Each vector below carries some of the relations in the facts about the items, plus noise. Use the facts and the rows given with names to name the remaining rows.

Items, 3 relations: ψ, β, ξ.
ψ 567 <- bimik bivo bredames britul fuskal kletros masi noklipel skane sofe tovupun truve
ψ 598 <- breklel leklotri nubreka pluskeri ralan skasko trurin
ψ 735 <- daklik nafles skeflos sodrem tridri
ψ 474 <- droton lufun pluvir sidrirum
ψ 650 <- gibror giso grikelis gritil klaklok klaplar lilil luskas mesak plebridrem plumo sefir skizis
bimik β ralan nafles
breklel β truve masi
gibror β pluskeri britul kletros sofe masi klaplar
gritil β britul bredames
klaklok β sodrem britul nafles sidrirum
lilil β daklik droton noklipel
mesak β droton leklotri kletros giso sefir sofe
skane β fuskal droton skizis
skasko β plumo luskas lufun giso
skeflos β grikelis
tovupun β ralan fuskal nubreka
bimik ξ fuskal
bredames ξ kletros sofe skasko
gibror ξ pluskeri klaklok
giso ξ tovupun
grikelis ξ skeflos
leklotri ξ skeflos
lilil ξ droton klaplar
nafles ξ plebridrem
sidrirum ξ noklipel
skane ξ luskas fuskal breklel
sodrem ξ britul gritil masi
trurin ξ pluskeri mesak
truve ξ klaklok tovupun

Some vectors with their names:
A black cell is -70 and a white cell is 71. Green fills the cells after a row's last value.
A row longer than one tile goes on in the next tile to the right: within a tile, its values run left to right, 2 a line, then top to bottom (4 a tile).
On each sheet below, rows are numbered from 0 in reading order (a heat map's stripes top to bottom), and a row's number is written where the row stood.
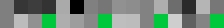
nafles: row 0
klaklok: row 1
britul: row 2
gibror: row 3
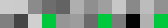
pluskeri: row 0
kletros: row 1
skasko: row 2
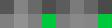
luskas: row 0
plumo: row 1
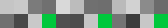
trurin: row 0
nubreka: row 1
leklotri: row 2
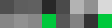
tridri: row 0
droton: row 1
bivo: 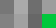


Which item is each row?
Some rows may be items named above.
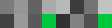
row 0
fuskal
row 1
tovupun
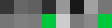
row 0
daklik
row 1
gritil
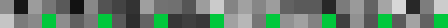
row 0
gritil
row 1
skeflos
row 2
lilil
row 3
skane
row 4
bredames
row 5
sodrem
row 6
fuskal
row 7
bimik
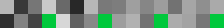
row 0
tovupun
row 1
gibror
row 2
bredames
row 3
masi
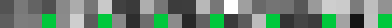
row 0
skizis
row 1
sidrirum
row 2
mesak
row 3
mesak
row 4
ralan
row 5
skane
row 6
breklel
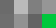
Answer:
noklipel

